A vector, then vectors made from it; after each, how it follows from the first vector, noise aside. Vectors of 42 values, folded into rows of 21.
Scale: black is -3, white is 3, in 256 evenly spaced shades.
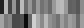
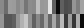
reversed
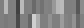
partly zeroed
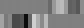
partly zeroed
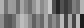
reversed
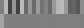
partly zeroed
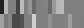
partly zeroed
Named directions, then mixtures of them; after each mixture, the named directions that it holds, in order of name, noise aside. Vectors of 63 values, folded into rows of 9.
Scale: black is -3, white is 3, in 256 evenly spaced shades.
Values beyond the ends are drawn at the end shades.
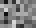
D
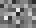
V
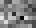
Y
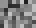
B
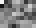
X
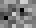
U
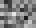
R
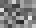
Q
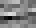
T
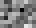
R, U, Y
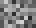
Q, R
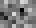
U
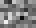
B, R, Y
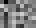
D, R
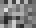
B, D, T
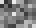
Q, R, X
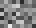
Q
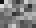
X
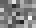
Q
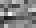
B, T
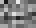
D, T, X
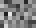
B, D, Y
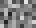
B, Y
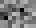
U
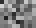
Q, V, X
